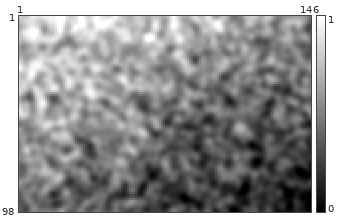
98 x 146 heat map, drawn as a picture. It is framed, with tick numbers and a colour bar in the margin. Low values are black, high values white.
The field is mottled with small blotches. The field climbs toward the top left. The top left is the ninth with the highest average. There are no regular stripes. The ninth with the lowest average is the bottom right.
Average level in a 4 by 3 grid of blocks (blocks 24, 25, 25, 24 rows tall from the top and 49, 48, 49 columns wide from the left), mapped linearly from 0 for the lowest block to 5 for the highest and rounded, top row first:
543 | 432 | 321 | 210
